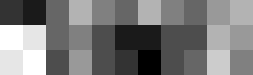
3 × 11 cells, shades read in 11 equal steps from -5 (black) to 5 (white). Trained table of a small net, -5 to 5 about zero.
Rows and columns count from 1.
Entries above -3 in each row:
9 9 9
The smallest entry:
-5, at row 3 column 7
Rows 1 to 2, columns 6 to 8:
-1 2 0 | -4 -4 -2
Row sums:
-3 -3 -2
